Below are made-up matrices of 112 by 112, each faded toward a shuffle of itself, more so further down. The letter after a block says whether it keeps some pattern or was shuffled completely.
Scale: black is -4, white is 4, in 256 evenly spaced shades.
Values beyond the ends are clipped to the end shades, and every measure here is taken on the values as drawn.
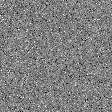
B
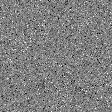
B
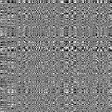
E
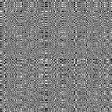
E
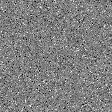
B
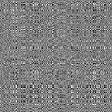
E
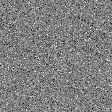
B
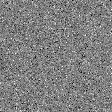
B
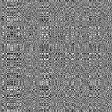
E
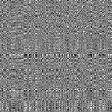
E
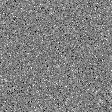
B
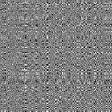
E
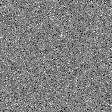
B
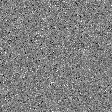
B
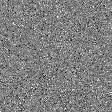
B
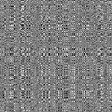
E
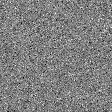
B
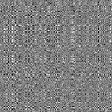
E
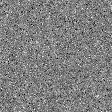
B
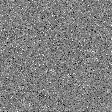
B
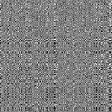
E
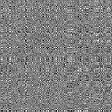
E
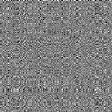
E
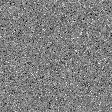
B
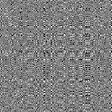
E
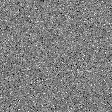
B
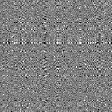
E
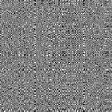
E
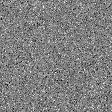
B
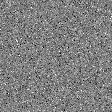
B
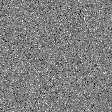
B
